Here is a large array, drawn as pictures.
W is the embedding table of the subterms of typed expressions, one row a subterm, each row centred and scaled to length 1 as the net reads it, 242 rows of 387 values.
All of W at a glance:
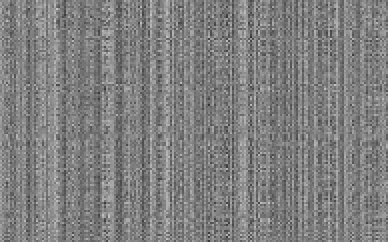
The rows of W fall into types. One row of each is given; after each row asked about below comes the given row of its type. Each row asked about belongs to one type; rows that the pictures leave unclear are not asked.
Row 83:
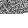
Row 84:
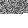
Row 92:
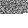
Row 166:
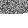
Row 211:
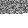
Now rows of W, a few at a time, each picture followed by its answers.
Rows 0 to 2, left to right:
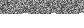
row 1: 84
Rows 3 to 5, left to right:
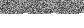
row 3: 166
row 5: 166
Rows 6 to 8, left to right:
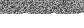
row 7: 84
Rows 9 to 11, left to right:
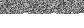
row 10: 83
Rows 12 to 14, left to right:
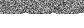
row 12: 92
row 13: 92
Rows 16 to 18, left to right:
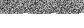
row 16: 166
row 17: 166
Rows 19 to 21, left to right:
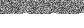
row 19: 84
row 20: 92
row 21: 166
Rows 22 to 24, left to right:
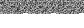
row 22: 84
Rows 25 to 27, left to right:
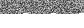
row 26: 92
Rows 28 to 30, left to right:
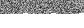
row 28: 84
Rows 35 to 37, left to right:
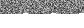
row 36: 92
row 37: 166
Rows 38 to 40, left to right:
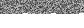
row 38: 211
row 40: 83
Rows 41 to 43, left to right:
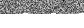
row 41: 92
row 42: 166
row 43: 83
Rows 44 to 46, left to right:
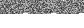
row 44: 83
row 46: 92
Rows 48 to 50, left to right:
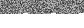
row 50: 211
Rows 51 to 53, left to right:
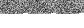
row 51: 166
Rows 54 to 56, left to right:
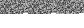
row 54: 83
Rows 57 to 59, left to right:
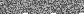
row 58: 211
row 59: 83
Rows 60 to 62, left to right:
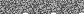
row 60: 92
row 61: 83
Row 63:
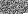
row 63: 166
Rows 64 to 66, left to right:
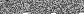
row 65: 84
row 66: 83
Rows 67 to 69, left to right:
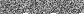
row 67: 83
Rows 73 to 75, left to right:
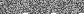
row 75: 92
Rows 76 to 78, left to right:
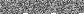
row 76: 84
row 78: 211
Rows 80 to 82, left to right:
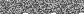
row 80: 92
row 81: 83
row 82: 83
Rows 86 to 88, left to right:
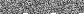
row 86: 84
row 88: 211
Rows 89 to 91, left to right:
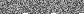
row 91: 84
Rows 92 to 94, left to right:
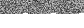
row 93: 211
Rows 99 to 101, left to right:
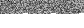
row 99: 211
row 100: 211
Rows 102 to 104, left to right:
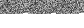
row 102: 83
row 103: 166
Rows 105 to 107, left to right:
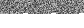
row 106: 83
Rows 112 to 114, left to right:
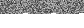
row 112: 211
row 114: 84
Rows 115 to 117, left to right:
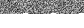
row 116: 92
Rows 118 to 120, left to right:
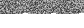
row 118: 92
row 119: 166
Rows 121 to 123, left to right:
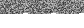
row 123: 166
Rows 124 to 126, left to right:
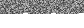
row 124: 83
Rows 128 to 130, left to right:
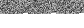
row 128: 166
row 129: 83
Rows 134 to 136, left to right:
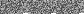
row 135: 166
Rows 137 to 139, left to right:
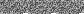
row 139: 166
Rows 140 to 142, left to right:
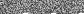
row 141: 166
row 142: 92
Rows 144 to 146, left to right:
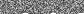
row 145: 92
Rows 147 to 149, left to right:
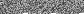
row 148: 211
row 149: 166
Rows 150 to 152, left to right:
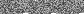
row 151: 92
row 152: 166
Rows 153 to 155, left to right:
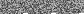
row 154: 83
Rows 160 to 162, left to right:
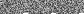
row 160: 83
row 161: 92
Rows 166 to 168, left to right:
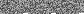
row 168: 83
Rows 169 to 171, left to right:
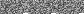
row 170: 84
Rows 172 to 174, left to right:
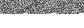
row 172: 166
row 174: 92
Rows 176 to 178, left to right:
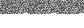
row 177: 211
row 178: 92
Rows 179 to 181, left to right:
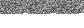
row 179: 92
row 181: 83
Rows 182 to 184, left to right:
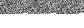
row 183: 83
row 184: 83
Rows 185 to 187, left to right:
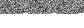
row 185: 83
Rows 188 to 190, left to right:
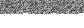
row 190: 211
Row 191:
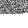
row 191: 83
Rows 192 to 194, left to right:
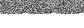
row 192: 92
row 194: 166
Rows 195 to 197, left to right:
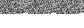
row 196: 83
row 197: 83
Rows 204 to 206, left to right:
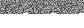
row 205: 92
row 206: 92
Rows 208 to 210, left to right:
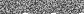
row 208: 92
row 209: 166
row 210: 83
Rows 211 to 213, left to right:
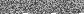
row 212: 166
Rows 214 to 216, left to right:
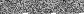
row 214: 211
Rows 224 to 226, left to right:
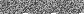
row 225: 166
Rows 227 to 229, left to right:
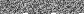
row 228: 83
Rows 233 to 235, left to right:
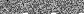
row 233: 83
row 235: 92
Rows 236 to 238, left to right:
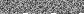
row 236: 166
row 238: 92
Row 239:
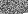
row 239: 166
